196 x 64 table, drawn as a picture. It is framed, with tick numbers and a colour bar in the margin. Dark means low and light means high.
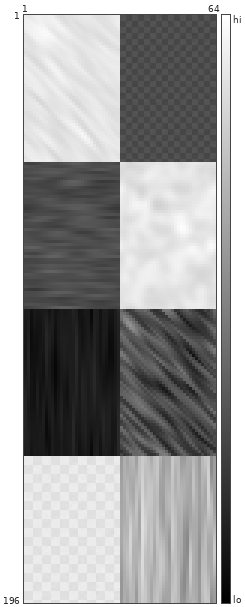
It is made of 4 by 2 panels. Panel 1,1: very high, slanting down to the right, faint in contrast. Panel 1,2: low, checkered, faint in contrast. Panel 2,1: low, streaked across, faint in contrast. Panel 2,2: very high, blotchy, faint in contrast. Panel 3,1: very low, streaked downward, faint in contrast. Panel 3,2: low, slanting down to the right. Panel 4,1: very high, checkered, faint in contrast. Panel 4,2: high, streaked downward.
